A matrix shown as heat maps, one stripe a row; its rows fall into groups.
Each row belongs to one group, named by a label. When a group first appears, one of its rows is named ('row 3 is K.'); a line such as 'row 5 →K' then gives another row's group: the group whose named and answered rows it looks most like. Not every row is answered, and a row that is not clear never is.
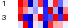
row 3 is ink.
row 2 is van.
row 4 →van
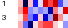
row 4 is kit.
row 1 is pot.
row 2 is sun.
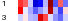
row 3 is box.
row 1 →van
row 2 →van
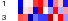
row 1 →box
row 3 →van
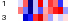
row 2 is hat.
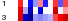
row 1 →ink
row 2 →hat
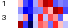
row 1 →kit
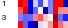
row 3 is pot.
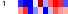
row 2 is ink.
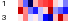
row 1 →kit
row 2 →van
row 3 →sun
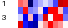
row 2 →van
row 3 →pot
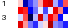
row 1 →kit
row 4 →van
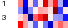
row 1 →pot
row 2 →pot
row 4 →sun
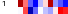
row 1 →van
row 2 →sun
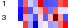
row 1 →sun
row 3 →pot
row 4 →sun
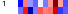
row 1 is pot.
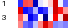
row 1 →pot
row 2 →hat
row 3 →ink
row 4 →kit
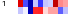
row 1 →hat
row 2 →kit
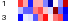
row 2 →pot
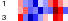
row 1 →hat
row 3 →hat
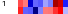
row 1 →hat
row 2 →hat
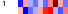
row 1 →pot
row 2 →kit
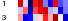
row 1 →ink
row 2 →box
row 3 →pot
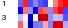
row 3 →box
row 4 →hat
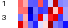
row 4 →van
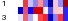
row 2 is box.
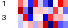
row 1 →sun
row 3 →van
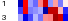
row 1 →box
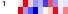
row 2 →hat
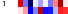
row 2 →sun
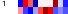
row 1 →pot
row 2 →kit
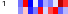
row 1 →sun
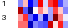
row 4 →van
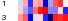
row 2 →box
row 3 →sun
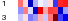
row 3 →pot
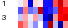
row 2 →sun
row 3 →sun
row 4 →van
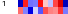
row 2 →hat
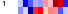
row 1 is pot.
